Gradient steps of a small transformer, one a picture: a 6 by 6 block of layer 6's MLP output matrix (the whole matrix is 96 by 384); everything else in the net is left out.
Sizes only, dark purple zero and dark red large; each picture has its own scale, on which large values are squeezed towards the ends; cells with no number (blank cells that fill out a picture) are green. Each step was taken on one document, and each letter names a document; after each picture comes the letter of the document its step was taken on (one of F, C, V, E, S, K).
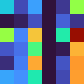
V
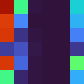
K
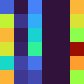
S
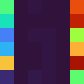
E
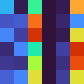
V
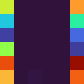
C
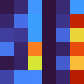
V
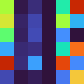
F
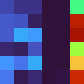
V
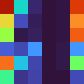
S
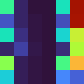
F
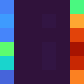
E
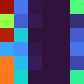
K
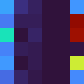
S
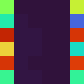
C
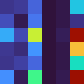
V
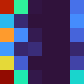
K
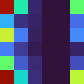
K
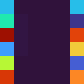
C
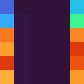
C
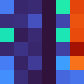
F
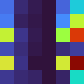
F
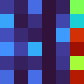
F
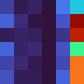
F
